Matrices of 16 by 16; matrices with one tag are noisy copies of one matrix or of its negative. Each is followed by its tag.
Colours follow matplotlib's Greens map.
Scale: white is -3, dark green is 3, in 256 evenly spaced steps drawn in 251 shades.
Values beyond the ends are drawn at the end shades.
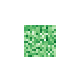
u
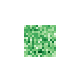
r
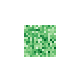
r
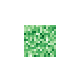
u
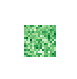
r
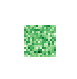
r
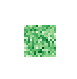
r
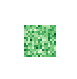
r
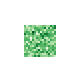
u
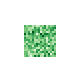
u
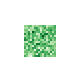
u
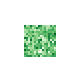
r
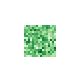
r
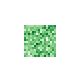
u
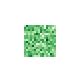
u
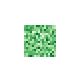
u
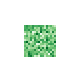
u
